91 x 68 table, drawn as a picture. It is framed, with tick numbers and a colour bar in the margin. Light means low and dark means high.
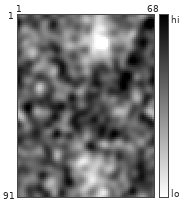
Stripes: none. Slope: none. Ninth with the lowest average: top middle. Dips: two.
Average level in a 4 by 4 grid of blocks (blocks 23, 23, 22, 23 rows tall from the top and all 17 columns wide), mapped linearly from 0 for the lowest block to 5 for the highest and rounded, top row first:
3304 / 4455 / 4454 / 4315
